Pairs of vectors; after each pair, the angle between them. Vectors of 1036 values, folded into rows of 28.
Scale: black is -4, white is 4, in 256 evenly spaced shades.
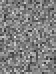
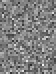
partly aligned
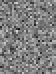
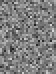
nearly parallel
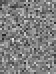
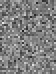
orthogonal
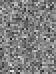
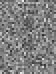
partly aligned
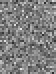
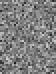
nearly opposite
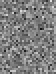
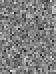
nearly parallel
